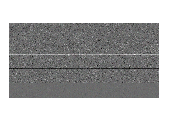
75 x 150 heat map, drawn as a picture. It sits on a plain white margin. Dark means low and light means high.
No overall slope runs across the table. A horizontal seam about 80% of the way down splits the table, and the bottom part is calmer. No regular stripes run through it. Overall the values sit about 40% of the way up the scale. The distribution is heavy-tailed on both sides. Rows 32 and 46 differ from the rows beside them.
